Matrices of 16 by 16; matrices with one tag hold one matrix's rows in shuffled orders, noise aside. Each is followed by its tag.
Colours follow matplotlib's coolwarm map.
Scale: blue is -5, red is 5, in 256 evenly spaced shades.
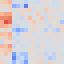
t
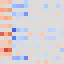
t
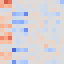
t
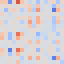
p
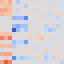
t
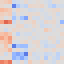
t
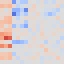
t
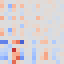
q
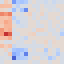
t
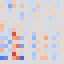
q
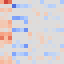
t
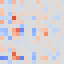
q
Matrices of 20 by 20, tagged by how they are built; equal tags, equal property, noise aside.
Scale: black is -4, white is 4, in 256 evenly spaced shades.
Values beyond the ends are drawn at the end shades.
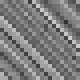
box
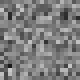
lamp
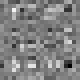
lamp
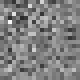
lamp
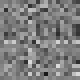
lamp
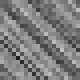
box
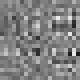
lamp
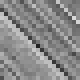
box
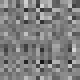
lamp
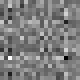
lamp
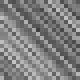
box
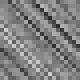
box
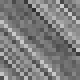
box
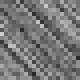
box
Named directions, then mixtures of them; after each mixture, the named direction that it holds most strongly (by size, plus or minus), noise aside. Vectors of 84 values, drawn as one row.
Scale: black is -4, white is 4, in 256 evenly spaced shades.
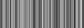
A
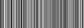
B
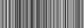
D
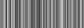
D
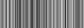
D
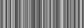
A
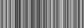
D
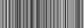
D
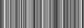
A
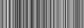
D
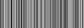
B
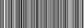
B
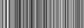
D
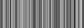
A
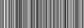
D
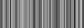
A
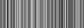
D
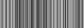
D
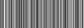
B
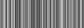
D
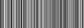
B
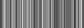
A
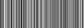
B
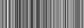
D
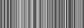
D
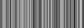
A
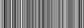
B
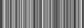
A
